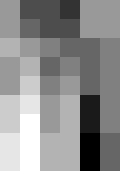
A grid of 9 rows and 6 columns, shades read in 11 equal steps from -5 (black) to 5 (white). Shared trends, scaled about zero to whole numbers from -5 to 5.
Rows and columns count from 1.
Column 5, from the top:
1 1 -1 -1 -1 -4 -4 -5 -5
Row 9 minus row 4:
3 3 3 2 -4 -1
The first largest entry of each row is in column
1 1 1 2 2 2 2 2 2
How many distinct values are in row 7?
6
